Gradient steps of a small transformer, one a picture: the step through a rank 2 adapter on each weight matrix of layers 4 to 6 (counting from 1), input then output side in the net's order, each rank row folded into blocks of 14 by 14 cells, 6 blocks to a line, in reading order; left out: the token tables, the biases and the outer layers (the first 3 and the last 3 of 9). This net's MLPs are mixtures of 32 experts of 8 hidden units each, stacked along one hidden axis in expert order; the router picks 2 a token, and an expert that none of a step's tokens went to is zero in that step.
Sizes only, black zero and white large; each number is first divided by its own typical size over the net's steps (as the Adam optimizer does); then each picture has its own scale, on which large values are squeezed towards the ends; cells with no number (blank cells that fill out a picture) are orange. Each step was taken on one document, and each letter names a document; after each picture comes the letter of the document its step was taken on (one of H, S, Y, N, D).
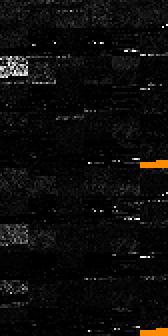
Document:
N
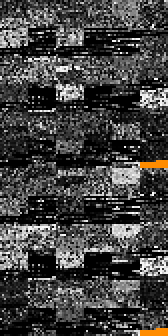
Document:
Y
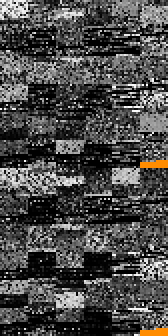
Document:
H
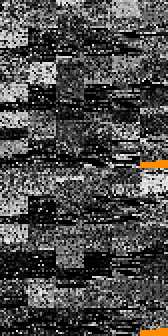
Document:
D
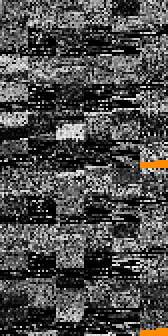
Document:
Y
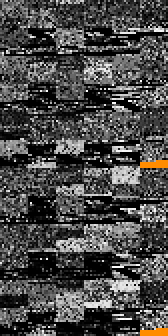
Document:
H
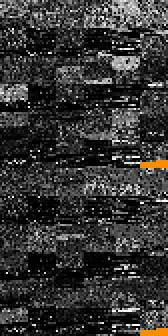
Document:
N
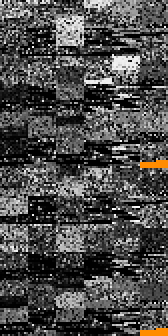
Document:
Y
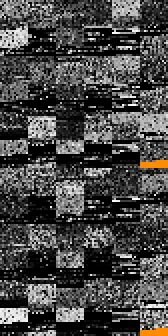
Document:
H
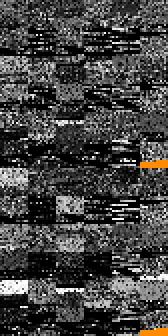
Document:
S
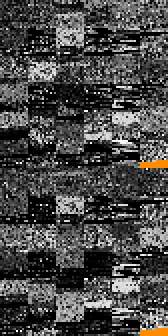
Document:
S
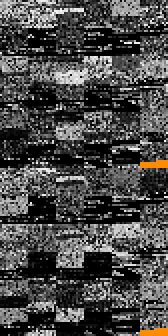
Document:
H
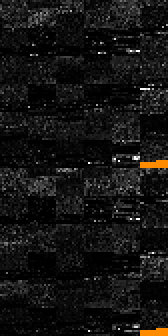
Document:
N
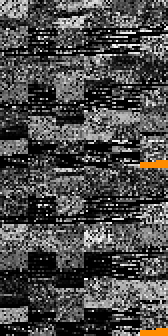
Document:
S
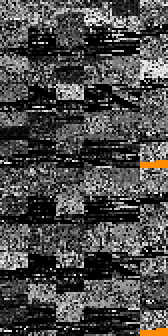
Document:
Y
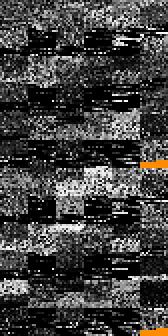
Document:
Y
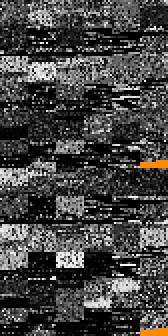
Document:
S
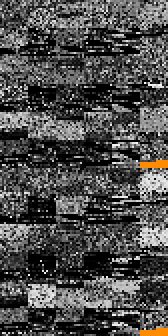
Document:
D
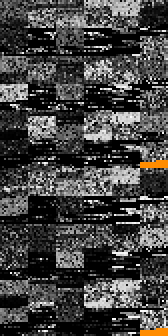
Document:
H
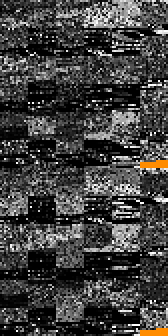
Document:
N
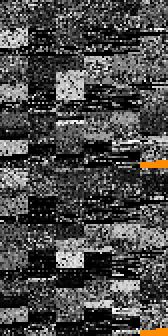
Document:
S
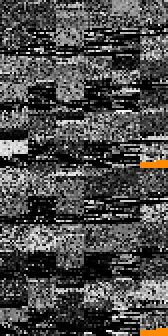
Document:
D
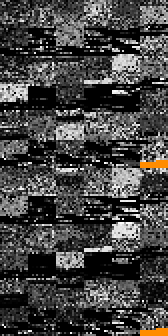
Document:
D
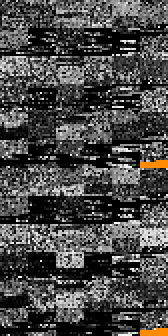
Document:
S
